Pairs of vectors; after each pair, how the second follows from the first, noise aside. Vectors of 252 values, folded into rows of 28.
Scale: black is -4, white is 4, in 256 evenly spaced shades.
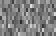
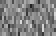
sign-scrambled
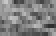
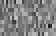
sign-scrambled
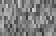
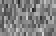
negated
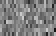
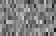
copied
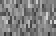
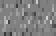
partly zeroed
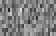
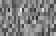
copied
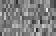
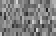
negated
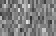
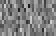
sign-scrambled
